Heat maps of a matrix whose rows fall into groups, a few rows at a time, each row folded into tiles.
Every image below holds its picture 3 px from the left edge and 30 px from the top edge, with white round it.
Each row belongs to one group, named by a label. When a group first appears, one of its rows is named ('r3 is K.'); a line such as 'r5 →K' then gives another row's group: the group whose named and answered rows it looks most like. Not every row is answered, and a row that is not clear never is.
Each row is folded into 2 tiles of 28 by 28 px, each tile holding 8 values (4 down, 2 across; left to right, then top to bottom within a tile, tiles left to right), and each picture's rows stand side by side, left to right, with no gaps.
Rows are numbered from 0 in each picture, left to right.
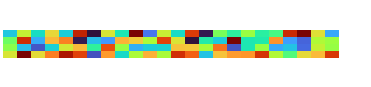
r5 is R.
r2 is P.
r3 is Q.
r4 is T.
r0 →P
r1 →Q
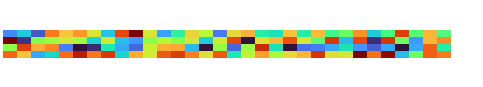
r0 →Q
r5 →T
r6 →P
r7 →R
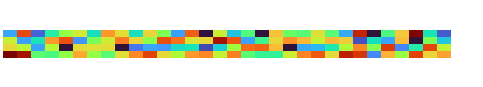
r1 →Q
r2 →T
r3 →P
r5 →T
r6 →Q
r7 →R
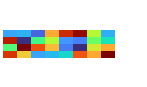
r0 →Q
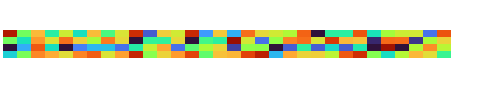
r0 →R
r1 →T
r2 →Q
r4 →T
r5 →P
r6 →P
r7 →Q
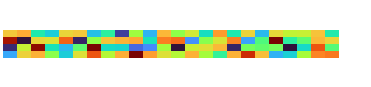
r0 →R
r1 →R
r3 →Q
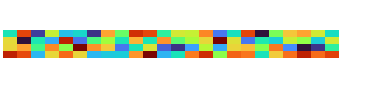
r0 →Q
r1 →Q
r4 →Q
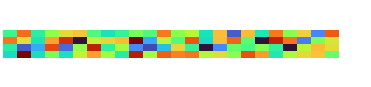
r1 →R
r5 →Q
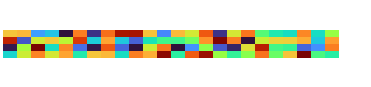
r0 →R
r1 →P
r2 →R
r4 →R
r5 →P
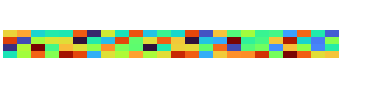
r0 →R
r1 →Q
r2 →P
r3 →Q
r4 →T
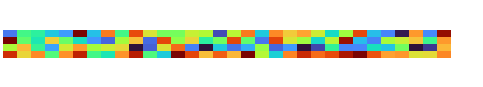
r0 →T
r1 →Q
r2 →P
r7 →P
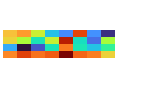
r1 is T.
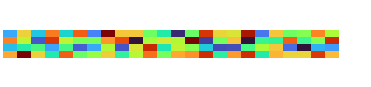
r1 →P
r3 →T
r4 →Q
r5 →T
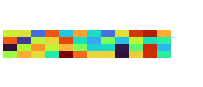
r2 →R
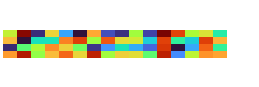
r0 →Q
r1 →T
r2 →P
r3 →R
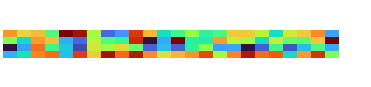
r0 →R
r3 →T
